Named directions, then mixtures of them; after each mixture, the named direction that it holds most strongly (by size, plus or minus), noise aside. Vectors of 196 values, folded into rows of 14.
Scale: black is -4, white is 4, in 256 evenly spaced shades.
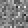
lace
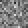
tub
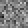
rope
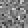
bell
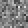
lace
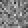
tub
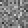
tub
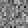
lace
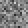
tub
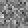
rope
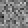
rope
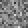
tub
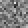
tub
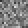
tub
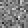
bell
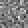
bell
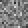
tub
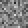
tub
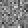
tub
